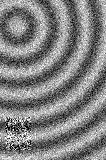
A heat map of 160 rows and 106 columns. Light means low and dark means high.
On average the colour sits 50% of the way up the scale. Neither half mirrors the other. Rings spread out from the top left. There is no overall slope. Values change most from cell to cell in the bottom left. In the bottom left lies a patch that is rougher than the rest. No single row or column stands out from its neighbours.
